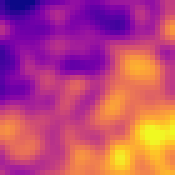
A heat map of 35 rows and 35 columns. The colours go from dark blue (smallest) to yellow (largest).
Odd rows or columns: none. Slope: up to the bottom right. Mirror symmetry: none. Stripes: none. Ninth with the highest average: bottom right.
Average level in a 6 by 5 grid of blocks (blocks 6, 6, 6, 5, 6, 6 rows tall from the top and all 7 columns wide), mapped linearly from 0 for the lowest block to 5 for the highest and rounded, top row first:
0 1 1 1 2 / 1 1 1 2 2 / 1 2 1 3 3 / 1 2 2 4 3 / 3 2 2 3 5 / 2 2 3 4 4
